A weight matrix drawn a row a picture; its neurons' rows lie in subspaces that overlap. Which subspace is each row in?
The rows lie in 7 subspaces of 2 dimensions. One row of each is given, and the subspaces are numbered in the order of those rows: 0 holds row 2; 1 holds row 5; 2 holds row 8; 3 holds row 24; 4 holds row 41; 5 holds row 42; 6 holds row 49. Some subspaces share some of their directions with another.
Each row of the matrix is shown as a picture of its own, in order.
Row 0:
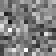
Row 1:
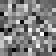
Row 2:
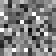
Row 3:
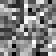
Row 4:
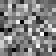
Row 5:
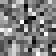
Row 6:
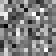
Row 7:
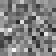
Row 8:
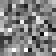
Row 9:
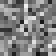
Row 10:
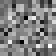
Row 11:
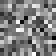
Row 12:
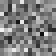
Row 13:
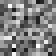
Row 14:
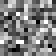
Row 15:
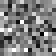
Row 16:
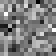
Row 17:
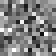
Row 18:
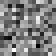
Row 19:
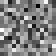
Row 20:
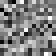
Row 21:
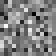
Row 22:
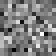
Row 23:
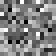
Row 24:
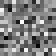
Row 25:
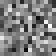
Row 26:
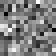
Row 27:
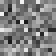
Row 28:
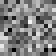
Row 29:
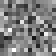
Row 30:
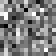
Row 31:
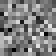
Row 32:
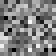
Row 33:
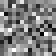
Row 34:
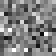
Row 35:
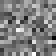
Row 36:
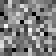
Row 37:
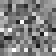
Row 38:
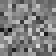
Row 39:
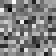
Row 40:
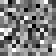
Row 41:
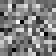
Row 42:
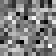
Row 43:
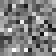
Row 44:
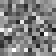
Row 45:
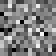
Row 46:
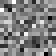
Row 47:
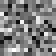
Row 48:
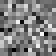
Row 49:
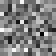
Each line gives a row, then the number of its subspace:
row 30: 0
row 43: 2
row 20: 3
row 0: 4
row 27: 6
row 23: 6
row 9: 1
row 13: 1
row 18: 1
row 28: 6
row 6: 0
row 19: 2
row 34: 4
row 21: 0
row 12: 6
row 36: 0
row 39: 3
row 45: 2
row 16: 0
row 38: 5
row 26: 0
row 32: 6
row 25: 2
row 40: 2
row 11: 4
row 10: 5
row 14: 5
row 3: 1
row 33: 3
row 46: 3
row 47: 5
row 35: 4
